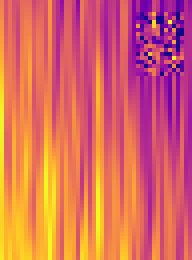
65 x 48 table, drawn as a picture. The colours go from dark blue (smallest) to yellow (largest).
Roughest part: top right. Slope: up to the bottom left. Odd patch: rougher, in the top right. Ninth with the highest average: bottom left. Grain: streaks running down.
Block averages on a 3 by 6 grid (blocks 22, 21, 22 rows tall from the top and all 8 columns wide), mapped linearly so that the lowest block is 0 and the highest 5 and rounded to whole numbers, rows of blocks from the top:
322200 / 433321 / 554432
